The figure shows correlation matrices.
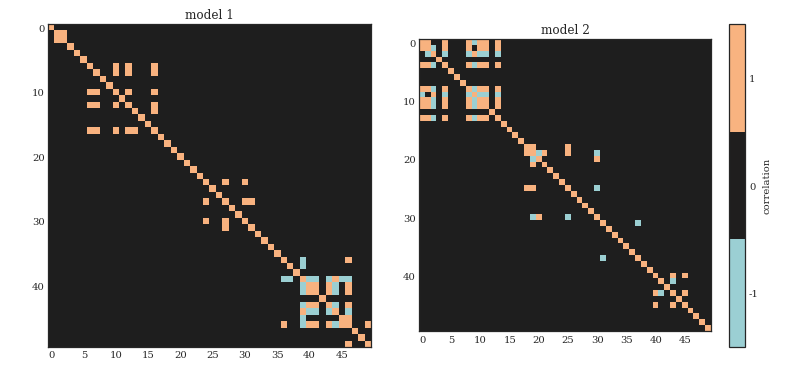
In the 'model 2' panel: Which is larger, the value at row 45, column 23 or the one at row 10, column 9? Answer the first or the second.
the first
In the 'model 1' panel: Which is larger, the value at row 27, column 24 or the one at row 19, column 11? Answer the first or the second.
the first
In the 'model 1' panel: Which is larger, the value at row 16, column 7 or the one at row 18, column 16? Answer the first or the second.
the first
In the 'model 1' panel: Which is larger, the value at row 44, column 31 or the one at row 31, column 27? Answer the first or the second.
the second
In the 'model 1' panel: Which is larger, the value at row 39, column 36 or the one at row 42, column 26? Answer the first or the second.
the second
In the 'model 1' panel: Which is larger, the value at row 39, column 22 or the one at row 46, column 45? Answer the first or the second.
the second
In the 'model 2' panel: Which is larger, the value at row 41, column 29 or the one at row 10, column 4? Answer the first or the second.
the second
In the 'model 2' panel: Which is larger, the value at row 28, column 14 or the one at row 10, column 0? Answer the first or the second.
the second
